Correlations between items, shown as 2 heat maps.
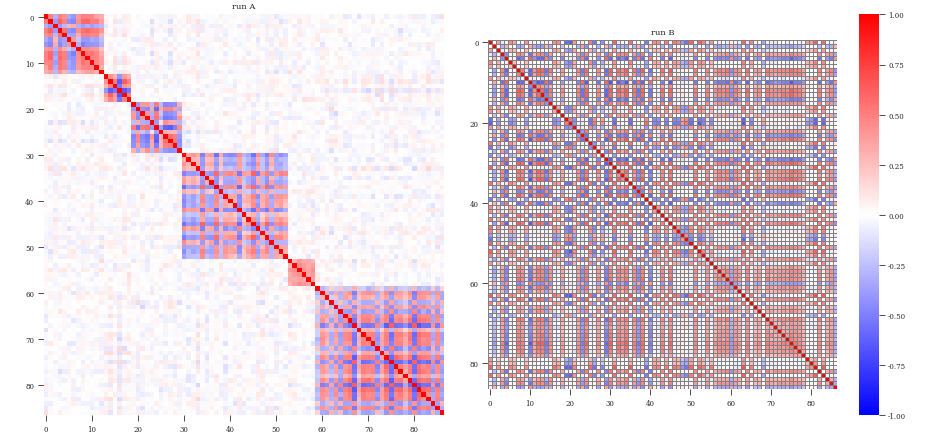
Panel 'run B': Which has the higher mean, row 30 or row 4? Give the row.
30
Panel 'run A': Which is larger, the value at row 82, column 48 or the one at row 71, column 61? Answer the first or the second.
the second
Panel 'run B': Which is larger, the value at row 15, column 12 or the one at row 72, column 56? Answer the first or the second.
the first
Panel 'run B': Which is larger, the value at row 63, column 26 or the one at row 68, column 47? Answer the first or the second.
the second
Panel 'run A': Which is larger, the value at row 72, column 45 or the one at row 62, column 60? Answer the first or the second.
the first
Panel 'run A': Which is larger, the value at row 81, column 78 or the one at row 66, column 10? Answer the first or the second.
the first
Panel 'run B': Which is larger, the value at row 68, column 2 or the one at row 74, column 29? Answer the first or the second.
the first
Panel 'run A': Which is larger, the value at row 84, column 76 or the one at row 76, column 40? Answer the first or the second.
the second
